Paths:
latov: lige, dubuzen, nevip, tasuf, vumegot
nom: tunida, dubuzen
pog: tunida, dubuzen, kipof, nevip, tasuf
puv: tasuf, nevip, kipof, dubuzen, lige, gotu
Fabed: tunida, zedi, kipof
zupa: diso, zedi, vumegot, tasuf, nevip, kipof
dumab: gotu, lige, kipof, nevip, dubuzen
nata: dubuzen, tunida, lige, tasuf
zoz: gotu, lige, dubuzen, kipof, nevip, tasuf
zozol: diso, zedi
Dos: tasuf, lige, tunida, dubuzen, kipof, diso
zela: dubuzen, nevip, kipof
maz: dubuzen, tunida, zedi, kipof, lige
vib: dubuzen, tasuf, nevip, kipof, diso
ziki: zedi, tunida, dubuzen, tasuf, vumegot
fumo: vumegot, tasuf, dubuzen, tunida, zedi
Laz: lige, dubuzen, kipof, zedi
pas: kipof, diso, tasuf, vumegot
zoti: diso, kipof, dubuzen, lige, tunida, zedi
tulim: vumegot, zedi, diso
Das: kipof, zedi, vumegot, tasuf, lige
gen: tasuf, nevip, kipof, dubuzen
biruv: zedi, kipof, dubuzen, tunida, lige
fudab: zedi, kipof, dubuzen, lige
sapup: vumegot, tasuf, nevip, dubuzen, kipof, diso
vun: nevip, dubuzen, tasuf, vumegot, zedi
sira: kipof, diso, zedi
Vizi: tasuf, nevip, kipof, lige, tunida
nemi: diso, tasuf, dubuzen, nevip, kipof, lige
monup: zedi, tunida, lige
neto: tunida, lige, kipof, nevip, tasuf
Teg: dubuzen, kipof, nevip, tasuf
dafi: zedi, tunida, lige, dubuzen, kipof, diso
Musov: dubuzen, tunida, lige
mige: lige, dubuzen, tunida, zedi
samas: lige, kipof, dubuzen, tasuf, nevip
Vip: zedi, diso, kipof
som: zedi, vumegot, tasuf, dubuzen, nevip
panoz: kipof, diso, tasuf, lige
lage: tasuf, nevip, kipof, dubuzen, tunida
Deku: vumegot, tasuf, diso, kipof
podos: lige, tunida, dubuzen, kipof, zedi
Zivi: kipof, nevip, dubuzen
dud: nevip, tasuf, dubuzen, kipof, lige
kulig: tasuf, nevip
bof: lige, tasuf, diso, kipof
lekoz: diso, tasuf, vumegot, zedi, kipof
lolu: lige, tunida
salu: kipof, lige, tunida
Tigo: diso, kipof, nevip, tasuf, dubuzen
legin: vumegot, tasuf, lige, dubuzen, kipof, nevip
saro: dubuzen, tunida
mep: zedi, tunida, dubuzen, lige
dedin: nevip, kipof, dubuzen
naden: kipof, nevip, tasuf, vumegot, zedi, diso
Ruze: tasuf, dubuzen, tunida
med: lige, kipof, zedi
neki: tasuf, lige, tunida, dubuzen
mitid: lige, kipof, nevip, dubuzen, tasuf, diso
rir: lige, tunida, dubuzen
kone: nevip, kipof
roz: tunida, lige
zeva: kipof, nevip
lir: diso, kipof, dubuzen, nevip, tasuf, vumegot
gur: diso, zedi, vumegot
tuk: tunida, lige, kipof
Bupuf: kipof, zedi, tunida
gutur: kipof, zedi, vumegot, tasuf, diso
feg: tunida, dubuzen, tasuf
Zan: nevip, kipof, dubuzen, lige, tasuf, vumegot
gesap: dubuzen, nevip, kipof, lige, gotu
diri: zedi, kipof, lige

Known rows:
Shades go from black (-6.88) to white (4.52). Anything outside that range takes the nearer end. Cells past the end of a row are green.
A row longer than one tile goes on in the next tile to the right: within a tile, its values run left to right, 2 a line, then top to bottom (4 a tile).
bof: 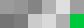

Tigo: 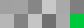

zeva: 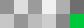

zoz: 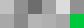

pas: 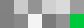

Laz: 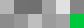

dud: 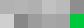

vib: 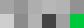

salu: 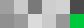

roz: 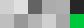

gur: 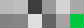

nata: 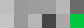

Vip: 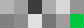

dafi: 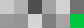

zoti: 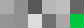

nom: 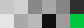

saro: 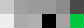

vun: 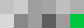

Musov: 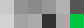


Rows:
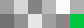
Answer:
Das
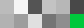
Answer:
Fabed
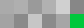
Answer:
Dos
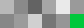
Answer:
fudab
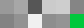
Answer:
sira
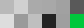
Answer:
feg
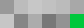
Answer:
gen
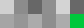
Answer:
mige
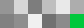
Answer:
gutur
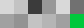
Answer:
monup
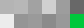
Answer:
dedin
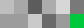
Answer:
biruv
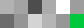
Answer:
diri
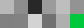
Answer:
zozol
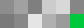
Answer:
panoz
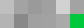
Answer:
latov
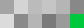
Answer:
lage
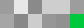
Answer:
naden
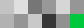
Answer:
ziki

